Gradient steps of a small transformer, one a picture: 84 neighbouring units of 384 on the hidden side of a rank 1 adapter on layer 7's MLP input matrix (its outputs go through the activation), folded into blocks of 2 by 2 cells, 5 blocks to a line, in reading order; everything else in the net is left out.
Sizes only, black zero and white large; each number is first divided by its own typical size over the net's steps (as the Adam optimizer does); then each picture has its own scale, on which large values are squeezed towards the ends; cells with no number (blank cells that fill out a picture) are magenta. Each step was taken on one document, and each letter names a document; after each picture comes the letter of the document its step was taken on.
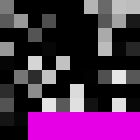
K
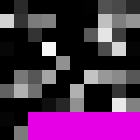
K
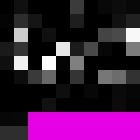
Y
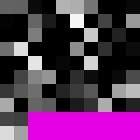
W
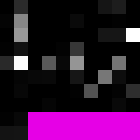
Y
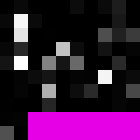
Y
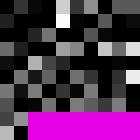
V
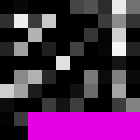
K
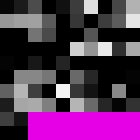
W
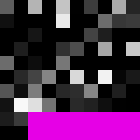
V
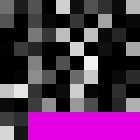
W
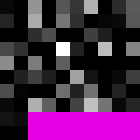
V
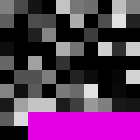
W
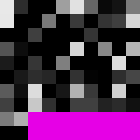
W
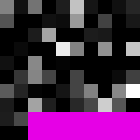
V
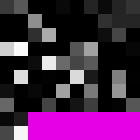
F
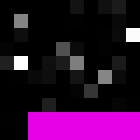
Y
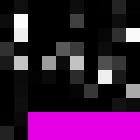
Y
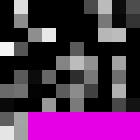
F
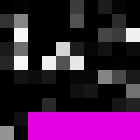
Y
